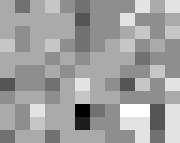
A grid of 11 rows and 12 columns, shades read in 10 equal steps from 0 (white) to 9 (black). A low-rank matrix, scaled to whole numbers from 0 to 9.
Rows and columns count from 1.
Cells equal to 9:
1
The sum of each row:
39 41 40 40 42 41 43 40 39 40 40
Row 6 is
3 4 4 3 4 3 3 3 4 4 2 4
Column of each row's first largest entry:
2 6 6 6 10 2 1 1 6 6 1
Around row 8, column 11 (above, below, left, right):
4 6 4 3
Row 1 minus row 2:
0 2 0 -1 1 -1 0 0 3 -3 -1 -2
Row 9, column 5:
3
